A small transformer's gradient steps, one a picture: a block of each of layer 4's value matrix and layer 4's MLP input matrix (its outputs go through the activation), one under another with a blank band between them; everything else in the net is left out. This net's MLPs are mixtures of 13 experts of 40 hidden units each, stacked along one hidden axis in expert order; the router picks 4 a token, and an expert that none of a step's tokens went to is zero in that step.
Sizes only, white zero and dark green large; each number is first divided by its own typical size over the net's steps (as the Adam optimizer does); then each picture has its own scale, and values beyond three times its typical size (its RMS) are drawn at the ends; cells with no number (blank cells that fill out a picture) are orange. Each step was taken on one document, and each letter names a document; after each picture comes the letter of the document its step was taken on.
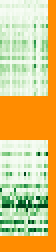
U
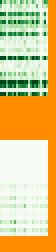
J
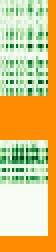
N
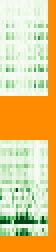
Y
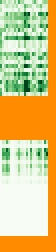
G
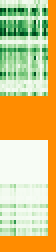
J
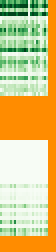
J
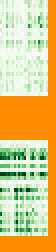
Y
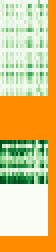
N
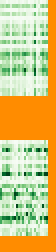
U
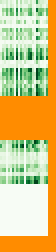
N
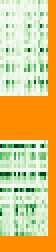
Y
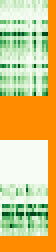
U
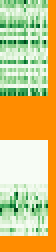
J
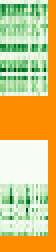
J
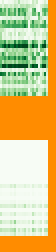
J
